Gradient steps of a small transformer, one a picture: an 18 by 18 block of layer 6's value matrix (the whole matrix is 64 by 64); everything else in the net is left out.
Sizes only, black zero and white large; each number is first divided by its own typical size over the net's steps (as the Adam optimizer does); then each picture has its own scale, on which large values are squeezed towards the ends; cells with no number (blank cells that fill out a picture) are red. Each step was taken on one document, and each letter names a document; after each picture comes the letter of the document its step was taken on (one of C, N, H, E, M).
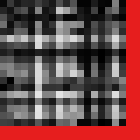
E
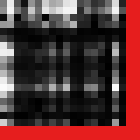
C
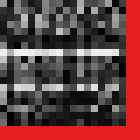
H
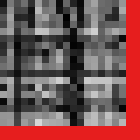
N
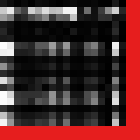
C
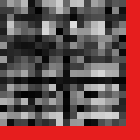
N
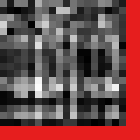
E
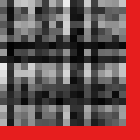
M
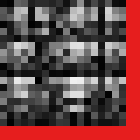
H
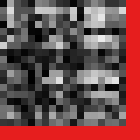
N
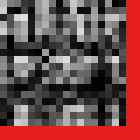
H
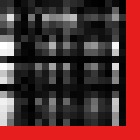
C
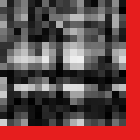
H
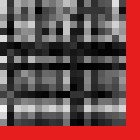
M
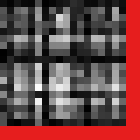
E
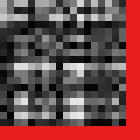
H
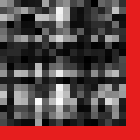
E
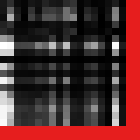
C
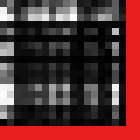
C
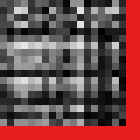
H
